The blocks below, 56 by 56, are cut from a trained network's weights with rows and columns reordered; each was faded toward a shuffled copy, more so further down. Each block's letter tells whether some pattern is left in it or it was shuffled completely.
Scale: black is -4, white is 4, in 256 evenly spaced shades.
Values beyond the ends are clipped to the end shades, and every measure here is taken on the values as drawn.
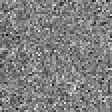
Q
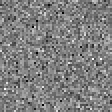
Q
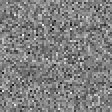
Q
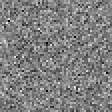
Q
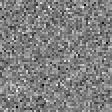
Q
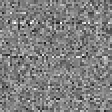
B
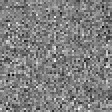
B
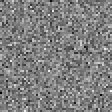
Q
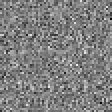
B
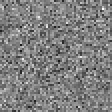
B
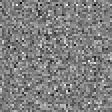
B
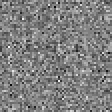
B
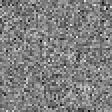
Q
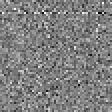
B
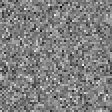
Q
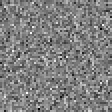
Q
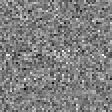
B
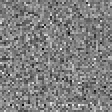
B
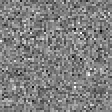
B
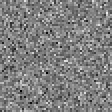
Q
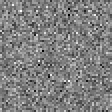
B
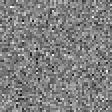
B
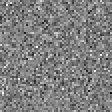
B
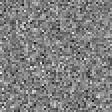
B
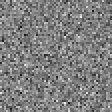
B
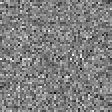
B
